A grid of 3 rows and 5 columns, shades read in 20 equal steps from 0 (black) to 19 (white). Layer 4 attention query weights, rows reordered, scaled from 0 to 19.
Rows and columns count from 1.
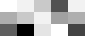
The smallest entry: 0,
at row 3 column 2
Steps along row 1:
down down down up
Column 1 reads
19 13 7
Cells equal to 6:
1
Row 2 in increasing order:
12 13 13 15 18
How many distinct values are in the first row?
4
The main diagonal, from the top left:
19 15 17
